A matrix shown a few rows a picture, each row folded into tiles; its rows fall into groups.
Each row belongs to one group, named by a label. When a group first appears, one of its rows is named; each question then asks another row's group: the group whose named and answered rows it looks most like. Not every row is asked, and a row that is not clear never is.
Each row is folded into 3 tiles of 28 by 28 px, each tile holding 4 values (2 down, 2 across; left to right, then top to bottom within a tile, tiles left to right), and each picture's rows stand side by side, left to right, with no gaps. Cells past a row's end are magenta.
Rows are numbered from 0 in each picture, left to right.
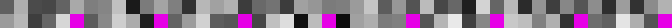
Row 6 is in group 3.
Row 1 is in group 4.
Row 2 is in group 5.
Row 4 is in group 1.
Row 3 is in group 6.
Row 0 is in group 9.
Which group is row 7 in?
4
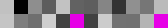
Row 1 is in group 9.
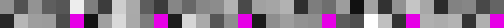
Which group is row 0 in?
4
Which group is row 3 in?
1
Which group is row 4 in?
4
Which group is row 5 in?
6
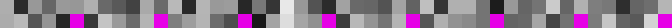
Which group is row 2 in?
5
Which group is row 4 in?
1
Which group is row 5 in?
5
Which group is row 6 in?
6
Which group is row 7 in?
9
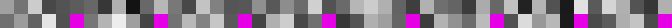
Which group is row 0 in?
3
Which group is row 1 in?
4
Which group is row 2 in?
3
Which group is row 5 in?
1
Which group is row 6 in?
4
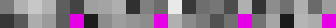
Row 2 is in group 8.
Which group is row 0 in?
5
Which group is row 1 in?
1
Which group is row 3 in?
9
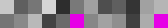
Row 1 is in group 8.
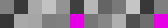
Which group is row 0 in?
5
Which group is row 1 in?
6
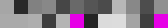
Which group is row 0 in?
6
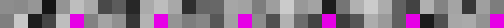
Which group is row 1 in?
8
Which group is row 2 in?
8
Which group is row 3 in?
5
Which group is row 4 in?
5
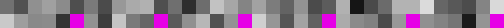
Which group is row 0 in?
3
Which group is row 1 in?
5
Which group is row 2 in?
6
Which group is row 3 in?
3
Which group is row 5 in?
8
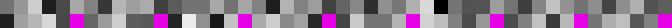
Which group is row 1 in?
5
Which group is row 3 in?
3
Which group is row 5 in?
8
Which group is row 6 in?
6
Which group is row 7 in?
6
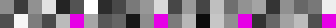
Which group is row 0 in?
6
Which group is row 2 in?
9
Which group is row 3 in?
4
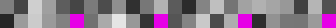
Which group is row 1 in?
4
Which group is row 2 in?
6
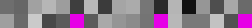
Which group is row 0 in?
5
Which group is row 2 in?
3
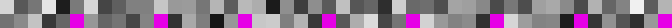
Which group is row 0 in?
6
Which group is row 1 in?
8
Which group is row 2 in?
6
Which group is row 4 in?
1
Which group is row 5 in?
3
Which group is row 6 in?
3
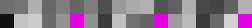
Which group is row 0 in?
1
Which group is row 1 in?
5
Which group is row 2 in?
9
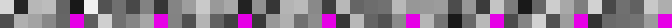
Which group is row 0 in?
5
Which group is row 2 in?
5
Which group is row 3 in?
5
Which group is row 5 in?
9
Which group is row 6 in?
6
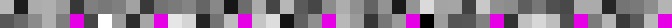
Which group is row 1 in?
6
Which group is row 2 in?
9
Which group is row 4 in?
9
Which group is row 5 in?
1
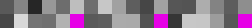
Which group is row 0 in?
9
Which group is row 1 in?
4
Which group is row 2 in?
4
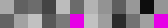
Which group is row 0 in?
1
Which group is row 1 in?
9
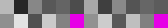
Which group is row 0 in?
3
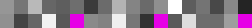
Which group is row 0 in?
3
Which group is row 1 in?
4
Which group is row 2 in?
1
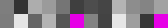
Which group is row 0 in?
3
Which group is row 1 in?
4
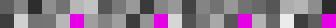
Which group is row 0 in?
9
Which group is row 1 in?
6
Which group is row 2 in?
3
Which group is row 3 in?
5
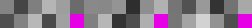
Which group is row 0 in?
6
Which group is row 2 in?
4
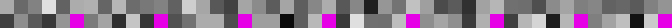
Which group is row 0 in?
6
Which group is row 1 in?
3
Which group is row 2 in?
4
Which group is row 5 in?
8
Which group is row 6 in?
6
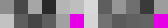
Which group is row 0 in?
8
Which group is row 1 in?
8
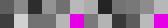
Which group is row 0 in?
9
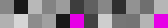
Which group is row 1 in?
9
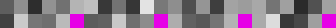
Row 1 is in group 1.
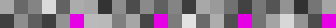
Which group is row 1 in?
3
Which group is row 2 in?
3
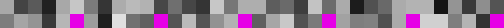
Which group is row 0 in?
8
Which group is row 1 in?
5
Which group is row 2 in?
9
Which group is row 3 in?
1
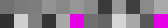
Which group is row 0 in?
6
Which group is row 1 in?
4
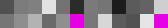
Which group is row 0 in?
5
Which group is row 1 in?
9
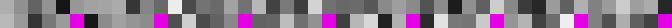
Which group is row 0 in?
9
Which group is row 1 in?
1
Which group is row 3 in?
1
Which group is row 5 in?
9
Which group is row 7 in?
5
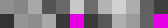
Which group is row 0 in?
4
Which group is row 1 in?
5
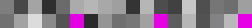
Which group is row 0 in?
4
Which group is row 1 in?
1
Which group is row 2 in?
9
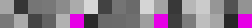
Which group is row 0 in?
8
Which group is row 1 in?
1
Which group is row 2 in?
4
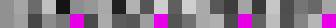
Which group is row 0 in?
9
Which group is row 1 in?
9
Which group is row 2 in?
4
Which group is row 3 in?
9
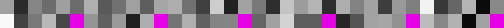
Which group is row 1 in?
6
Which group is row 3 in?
5
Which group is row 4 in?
1
